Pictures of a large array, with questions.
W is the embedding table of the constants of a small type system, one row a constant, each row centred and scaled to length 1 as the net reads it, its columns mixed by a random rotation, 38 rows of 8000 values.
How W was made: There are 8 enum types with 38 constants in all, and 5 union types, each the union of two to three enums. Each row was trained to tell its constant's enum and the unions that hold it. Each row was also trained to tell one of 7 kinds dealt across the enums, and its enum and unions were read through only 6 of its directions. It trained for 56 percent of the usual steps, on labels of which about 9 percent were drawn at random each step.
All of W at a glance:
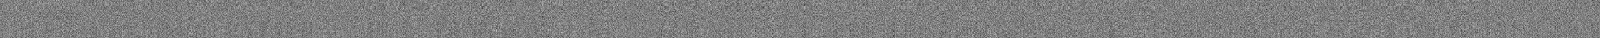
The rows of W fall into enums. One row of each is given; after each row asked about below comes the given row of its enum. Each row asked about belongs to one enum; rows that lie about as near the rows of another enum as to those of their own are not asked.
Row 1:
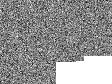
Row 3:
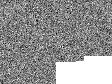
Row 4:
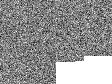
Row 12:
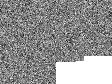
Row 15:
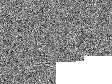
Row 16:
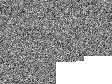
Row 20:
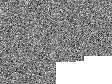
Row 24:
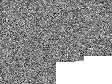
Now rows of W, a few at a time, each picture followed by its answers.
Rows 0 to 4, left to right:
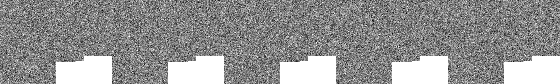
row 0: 4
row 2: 1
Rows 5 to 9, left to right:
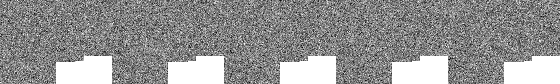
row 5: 4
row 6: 20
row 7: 20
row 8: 20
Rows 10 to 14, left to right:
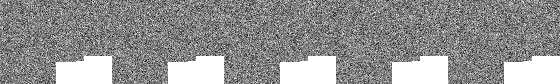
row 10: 3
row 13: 16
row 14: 24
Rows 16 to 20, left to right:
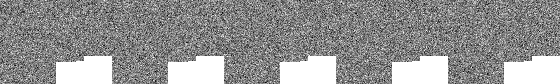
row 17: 12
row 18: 3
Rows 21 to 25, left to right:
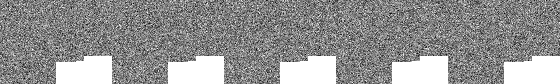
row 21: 16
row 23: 4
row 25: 12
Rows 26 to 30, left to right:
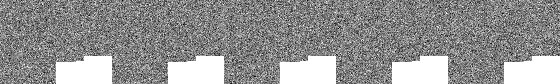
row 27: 4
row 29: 1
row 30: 24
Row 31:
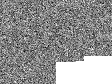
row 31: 24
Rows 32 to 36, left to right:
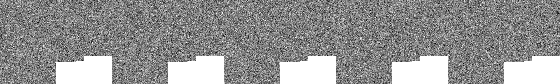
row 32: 1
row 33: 1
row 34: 4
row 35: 24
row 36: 12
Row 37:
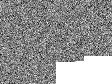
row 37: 1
